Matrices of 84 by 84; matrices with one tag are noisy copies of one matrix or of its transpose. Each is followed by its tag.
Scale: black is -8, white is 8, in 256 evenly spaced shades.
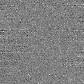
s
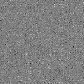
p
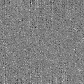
s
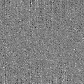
s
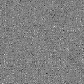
p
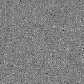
p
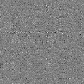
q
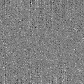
s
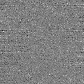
s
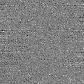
s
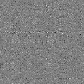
q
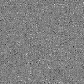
p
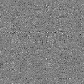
q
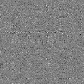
q
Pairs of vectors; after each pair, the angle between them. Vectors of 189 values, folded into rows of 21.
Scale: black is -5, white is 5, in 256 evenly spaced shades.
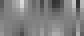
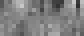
nearly parallel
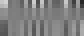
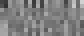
nearly opposite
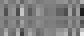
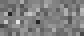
partly opposed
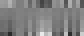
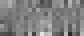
nearly parallel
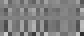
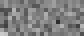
partly aligned
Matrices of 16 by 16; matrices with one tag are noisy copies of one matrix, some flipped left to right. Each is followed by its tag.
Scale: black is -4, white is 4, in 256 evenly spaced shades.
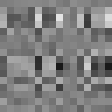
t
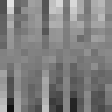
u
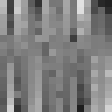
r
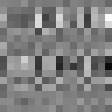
t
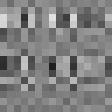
t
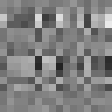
t
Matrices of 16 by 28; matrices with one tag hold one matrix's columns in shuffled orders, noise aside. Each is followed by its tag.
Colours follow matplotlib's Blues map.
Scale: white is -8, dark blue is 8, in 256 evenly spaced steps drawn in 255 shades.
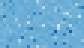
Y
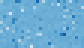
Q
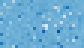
Y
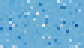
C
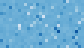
Y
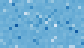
C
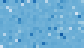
Q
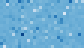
Q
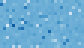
C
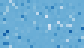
Y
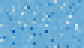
Y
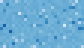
C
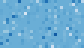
Q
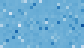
C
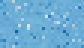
Y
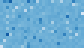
Q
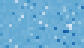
Y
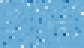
Q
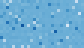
C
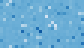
Y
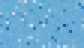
C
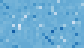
Y
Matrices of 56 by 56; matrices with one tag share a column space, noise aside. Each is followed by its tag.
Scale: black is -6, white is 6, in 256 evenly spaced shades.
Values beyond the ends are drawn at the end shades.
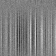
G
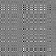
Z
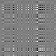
Z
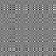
Z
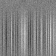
G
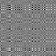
Z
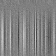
G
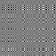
Z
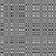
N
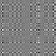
N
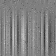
G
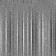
G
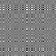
Z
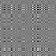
Z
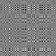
Z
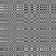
Z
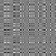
N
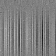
G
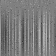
G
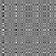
N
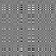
Z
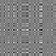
N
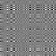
Z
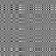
Z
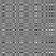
N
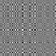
N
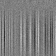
G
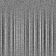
G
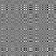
Z
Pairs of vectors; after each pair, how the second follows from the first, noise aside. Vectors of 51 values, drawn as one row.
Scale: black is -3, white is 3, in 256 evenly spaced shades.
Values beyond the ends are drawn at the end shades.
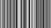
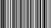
shuffled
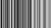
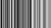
copied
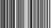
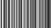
shuffled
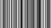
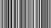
shuffled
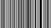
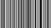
copied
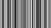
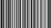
shuffled
